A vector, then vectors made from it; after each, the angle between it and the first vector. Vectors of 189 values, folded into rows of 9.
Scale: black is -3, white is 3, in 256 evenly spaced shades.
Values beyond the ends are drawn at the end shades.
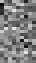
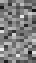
partly aligned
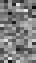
orthogonal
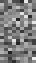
partly opposed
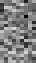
nearly parallel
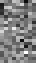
nearly parallel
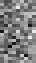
orthogonal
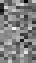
nearly parallel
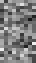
partly aligned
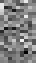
nearly opposite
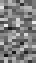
partly opposed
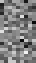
nearly parallel
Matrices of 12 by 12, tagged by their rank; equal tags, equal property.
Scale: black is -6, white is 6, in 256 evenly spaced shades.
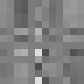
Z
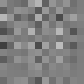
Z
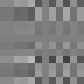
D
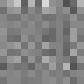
Z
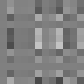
D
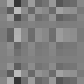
D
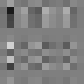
D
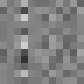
Z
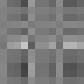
D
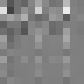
Z
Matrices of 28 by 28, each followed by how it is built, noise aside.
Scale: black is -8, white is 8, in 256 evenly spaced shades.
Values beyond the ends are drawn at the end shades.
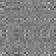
low rank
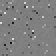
sparse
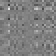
low rank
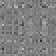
low rank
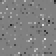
sparse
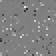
sparse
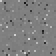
sparse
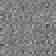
low rank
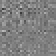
low rank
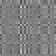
low rank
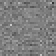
low rank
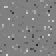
sparse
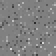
sparse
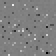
sparse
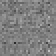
low rank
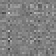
low rank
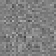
low rank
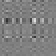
low rank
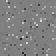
sparse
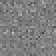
low rank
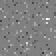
sparse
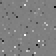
sparse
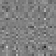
low rank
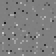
sparse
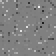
sparse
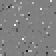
sparse
